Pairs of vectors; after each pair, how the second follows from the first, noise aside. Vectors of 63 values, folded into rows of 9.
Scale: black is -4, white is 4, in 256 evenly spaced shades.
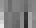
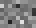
shuffled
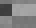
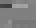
partly zeroed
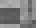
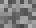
shuffled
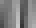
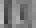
wrapped around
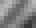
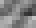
wrapped around
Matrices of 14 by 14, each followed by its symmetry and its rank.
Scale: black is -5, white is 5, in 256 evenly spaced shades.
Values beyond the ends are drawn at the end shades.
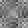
symmetric, rank two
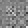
symmetric, rank three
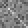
symmetric, full rank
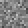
neither, full rank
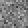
neither, full rank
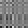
neither, rank one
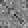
symmetric, full rank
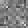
symmetric, rank three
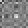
symmetric, rank two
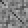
symmetric, full rank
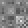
symmetric, rank three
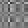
neither, rank one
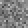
neither, full rank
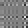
neither, rank one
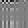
neither, rank one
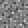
symmetric, full rank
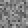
neither, full rank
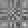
symmetric, rank two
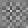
symmetric, rank two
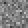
neither, full rank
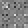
symmetric, rank three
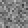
neither, full rank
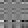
neither, rank one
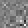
symmetric, rank three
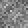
symmetric, full rank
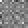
symmetric, rank three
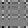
neither, rank one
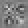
symmetric, rank two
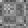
symmetric, rank two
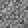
symmetric, full rank
